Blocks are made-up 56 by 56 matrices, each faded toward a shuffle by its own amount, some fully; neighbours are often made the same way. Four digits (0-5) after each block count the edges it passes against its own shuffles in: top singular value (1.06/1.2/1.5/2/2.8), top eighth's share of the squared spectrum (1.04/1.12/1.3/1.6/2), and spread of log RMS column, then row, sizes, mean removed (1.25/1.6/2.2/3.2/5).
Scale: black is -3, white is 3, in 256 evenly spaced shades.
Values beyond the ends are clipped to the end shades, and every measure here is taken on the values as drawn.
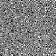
3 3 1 1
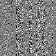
2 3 4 0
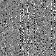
2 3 3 0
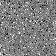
0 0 0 0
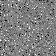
0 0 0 0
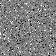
0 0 1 0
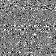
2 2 0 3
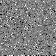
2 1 0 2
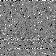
2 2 0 2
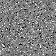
0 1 0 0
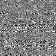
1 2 0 3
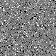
0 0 0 0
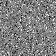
0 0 0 0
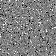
0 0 0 0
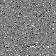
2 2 0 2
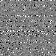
2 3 0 3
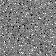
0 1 0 0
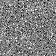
1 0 0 0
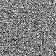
1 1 0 0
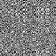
4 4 2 2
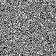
2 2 0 0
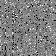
2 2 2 0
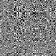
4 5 3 2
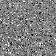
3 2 1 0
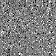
3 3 2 0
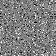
2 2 0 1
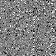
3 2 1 0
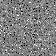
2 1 0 0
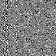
3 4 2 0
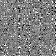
3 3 2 1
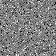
1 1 0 0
